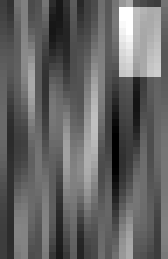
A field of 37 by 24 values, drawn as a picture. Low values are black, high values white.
The middle right is the ninth with the lowest average. The top right is the roughest part. Streaks run downward. An odd patch, higher than its surroundings, sits in the top right.
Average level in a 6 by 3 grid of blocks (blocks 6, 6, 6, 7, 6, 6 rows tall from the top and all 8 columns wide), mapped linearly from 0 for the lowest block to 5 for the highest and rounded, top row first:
105 / 114 / 120 / 130 / 121 / 102
